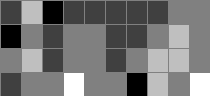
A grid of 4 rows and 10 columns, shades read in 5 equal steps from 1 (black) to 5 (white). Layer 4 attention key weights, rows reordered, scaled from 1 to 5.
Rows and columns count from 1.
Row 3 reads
3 4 2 3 3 2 3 4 4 3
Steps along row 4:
up same up down same down up down up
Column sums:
8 14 8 13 11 9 8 13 14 14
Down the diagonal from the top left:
2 3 2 5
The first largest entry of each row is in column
2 9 2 4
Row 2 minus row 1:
-1 -1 1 1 1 0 0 1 1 0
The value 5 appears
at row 4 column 4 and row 4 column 10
